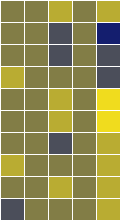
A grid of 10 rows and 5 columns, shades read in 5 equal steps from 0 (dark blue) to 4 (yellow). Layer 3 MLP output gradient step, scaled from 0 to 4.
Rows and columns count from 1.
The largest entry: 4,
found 2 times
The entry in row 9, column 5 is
3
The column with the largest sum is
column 5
